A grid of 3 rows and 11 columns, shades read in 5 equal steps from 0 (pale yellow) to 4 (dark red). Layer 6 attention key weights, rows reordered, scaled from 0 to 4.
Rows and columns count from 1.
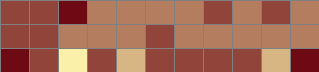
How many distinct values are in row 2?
2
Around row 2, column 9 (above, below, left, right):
2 3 2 2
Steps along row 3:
down down up down up same same same down up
